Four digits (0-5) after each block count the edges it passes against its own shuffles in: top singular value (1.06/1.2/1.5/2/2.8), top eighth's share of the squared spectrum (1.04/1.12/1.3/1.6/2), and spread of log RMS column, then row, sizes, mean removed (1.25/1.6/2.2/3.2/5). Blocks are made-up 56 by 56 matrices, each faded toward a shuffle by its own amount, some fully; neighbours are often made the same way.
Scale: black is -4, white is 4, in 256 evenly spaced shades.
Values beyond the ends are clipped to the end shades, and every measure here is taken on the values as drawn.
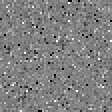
0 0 0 0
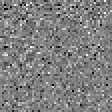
3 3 1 2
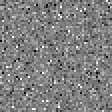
0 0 0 0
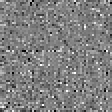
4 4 1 2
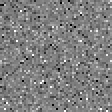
0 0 0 0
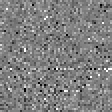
3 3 1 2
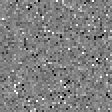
0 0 0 0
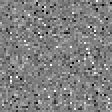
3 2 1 0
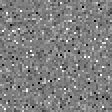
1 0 0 0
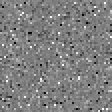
0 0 0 0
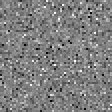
1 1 0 0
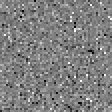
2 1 0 0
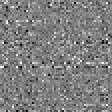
4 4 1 2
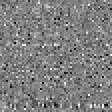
3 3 0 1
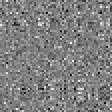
4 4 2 2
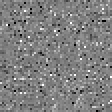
2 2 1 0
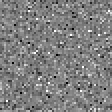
2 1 0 0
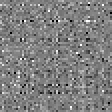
4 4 2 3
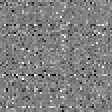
4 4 1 2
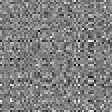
4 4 3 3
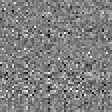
4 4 2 2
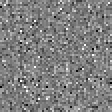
0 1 0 0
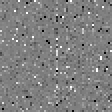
2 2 1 0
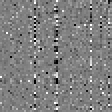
4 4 3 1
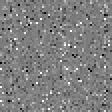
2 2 0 0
